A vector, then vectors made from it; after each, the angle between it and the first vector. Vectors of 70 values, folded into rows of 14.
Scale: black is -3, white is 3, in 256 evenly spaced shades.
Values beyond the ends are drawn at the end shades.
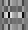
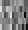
orthogonal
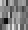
orthogonal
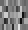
partly aligned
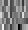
partly opposed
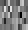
partly opposed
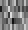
partly aligned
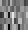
partly aligned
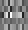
nearly parallel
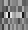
nearly parallel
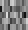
partly aligned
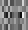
nearly opposite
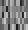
partly aligned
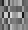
nearly parallel
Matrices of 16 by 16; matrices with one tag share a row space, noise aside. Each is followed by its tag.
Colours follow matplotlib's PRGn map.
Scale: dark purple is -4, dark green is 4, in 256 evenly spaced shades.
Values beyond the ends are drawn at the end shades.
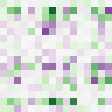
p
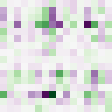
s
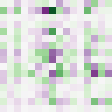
s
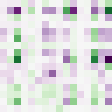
p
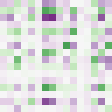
p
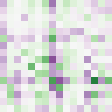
s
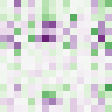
p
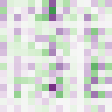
s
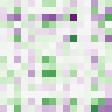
p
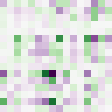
s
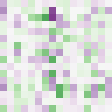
s
